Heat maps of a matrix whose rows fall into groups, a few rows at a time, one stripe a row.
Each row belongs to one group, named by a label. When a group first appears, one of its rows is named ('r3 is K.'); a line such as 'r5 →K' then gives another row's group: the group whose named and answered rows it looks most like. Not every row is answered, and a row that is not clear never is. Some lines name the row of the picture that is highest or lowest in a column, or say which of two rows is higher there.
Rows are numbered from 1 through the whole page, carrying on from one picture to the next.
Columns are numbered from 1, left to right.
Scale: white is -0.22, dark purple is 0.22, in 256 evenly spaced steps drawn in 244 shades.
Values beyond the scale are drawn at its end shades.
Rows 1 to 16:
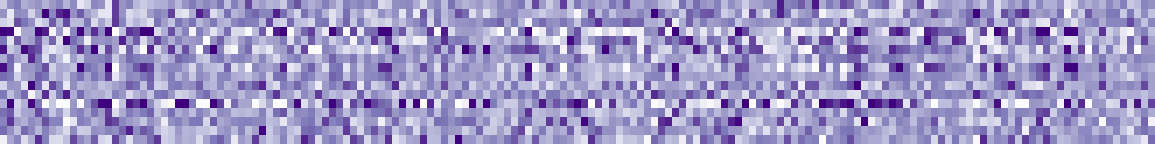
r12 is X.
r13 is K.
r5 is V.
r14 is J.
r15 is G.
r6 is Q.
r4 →K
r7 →X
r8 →K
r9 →K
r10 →X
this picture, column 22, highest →4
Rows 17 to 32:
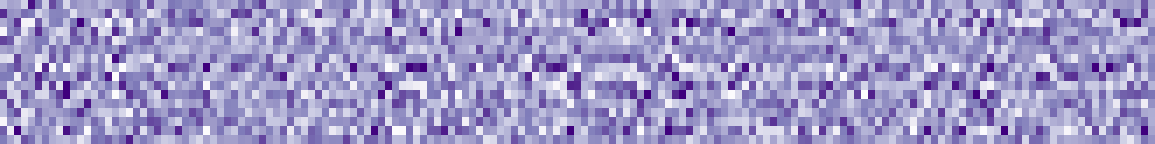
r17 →X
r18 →J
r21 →K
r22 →V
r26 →V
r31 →V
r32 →G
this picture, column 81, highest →24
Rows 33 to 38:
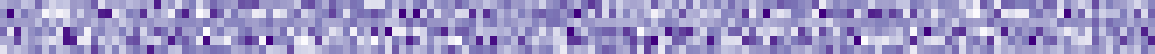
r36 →V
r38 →Q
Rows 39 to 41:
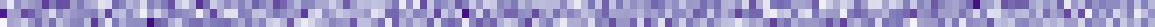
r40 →Q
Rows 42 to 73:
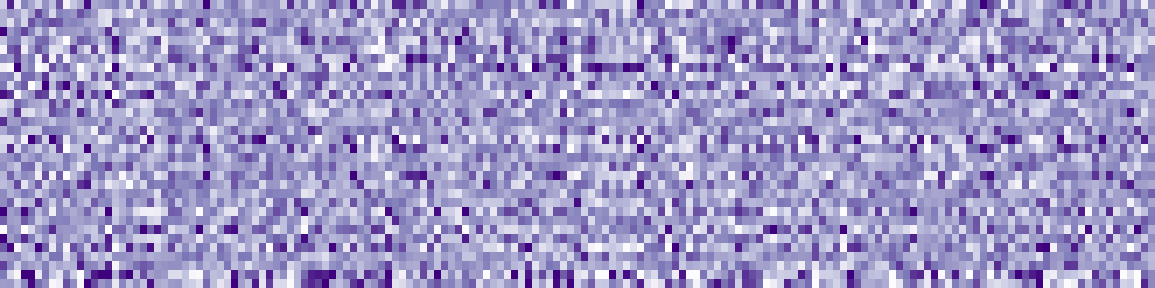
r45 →Q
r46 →J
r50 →G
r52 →K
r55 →Q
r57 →X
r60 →G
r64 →K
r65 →Q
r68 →Q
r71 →K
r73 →G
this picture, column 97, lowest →49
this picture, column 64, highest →57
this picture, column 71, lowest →65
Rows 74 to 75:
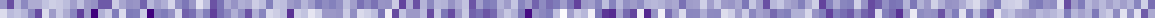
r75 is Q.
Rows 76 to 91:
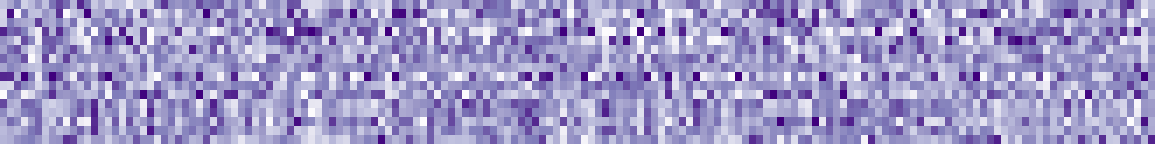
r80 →G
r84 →J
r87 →Q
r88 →Q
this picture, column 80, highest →77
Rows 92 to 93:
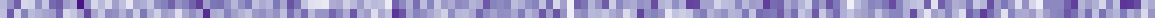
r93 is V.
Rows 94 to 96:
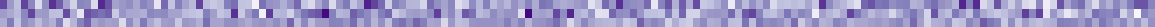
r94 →J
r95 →G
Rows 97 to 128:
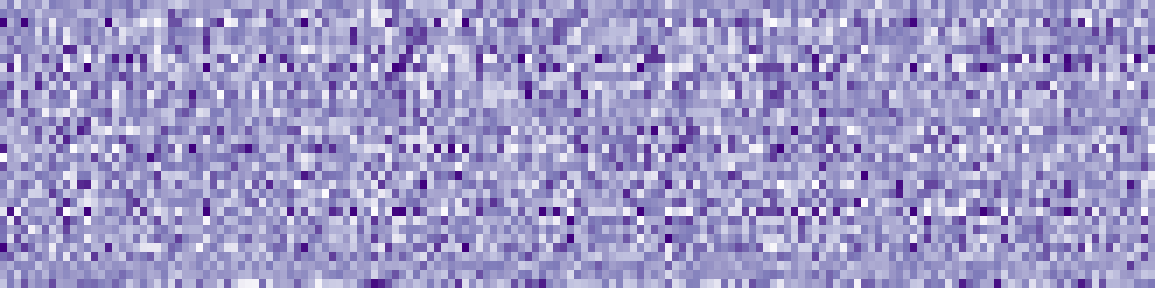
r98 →J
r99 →Q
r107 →J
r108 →J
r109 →X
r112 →V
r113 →J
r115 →J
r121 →V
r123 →V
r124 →Q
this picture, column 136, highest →103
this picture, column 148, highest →103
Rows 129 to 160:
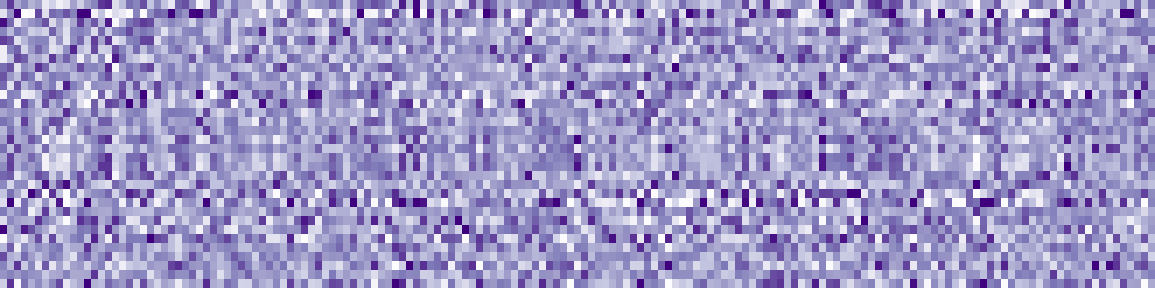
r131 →K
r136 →K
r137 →J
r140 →G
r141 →J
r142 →J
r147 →X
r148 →K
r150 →X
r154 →Q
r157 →J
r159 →J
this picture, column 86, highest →140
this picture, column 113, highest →130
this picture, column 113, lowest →140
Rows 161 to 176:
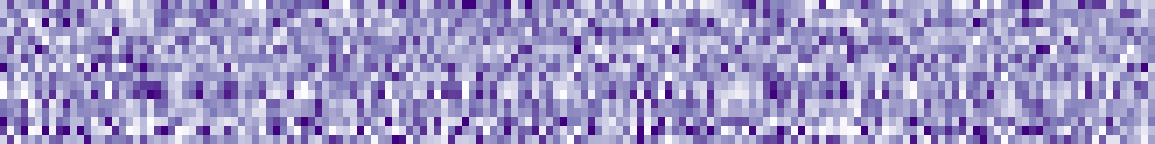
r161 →G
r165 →X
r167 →G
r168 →K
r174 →Q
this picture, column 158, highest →161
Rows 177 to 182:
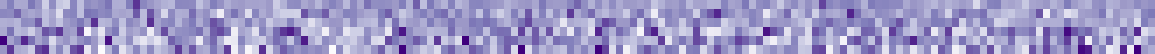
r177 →X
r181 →Q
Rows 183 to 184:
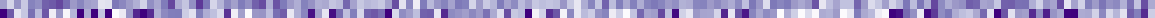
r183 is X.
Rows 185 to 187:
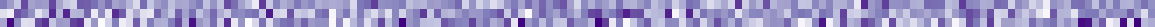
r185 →J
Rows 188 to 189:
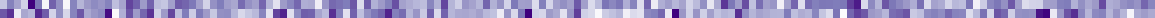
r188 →X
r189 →K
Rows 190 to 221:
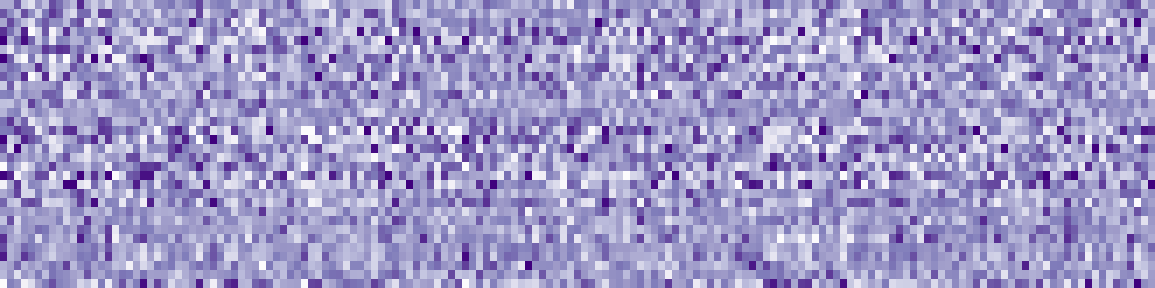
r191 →J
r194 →Q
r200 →J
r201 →X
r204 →J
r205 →Q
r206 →V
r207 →J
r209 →K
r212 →Q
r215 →K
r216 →K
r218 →Q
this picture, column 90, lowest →209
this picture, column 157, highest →206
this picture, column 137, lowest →192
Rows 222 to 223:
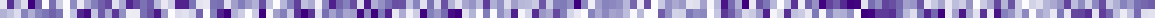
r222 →X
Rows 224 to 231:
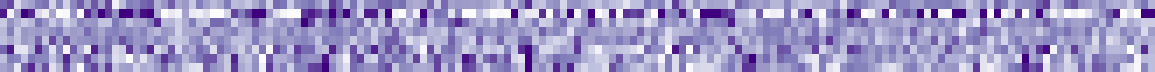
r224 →K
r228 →V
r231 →G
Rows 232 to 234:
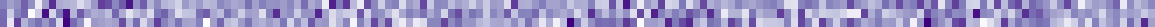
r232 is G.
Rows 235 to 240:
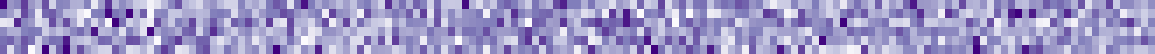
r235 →Q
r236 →G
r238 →Q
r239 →J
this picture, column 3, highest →237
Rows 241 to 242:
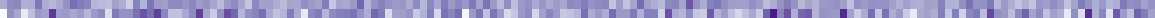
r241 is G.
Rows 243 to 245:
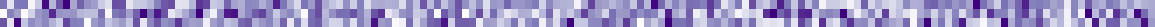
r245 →V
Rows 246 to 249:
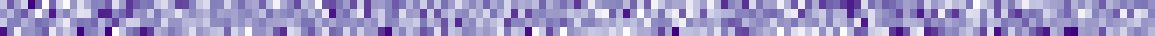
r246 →X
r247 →G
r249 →K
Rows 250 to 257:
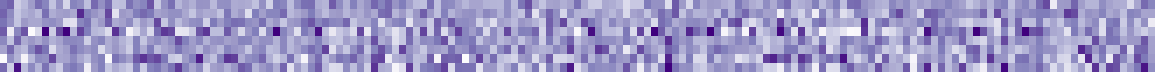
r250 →K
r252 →J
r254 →V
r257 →V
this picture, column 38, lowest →253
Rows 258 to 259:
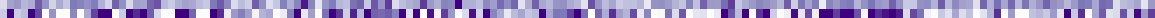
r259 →X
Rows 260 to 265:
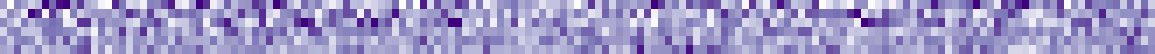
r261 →X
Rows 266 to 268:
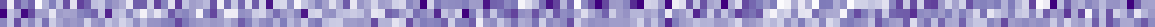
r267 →Q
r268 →V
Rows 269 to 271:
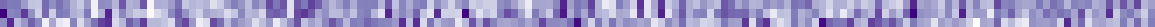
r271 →X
